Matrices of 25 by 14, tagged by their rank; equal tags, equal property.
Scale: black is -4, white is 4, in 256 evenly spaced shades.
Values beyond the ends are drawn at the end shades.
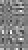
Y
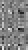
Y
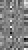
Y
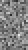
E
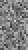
E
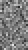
E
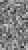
E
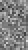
E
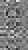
Y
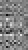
Y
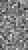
E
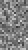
E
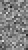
E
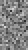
E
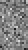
E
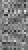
Y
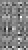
Y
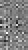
Y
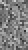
E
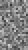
E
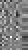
Y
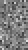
E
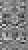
Y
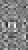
Y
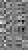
Y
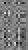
Y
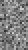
E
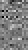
Y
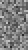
E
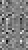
Y
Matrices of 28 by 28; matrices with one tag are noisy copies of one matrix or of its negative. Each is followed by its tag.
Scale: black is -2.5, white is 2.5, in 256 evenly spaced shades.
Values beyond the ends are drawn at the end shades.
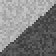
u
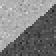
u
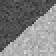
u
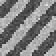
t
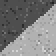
u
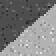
u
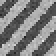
t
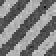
t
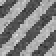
t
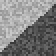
u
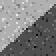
u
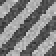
t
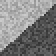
u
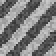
t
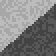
u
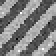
t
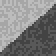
u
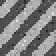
t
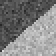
u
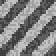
t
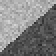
u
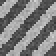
t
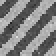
t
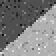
u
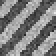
t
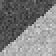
u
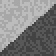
u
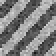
t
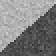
u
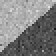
u
